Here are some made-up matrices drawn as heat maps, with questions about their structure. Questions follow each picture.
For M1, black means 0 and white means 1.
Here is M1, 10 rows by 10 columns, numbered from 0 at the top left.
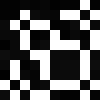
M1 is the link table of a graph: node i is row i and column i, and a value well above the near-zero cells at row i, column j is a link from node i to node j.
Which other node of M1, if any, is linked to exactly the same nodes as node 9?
node 2
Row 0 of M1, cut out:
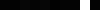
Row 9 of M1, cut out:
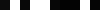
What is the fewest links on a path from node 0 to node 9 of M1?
2
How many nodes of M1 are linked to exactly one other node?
1
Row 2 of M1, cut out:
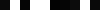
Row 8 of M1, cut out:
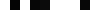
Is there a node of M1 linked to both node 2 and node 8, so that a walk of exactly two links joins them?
no
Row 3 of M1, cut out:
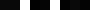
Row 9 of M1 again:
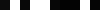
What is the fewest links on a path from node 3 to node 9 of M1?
1
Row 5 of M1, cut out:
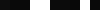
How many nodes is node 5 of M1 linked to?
3
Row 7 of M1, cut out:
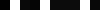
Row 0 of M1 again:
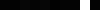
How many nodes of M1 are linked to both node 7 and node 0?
1
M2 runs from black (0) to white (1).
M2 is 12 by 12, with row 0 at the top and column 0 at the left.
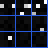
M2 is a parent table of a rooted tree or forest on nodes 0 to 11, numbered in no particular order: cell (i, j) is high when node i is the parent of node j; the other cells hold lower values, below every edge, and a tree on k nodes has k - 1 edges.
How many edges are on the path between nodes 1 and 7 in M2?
1
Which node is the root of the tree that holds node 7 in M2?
1
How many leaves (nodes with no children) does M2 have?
7
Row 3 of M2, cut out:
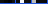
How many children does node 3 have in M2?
2
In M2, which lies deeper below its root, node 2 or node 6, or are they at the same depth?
node 2
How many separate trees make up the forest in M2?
2
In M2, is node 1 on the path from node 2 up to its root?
yes
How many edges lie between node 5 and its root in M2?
2
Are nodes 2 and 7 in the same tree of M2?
yes
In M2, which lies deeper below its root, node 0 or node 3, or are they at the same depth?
the same depth
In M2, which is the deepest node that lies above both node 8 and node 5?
3
